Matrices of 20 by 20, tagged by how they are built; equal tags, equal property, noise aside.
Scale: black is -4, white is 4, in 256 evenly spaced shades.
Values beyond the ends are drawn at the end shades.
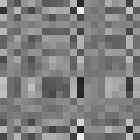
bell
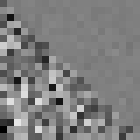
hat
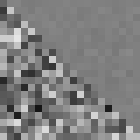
hat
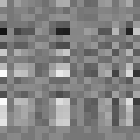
bell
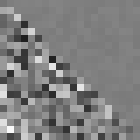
hat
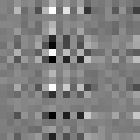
bell
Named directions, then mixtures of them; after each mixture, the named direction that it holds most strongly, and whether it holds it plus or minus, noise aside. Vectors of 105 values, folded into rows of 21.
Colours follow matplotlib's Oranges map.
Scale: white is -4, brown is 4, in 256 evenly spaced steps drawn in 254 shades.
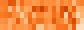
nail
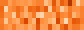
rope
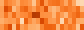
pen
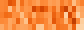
nail, plus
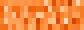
rope, plus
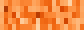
rope, minus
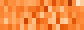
rope, plus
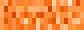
rope, minus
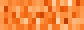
rope, minus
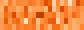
rope, minus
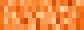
rope, plus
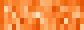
pen, minus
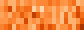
nail, minus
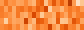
rope, plus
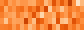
rope, plus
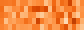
rope, plus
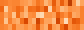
rope, plus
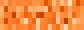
rope, minus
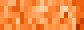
nail, minus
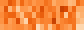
nail, plus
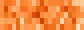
pen, plus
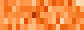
pen, plus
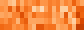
nail, minus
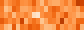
pen, minus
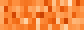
rope, minus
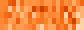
nail, plus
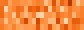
rope, plus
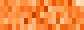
pen, plus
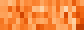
nail, minus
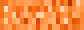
rope, plus
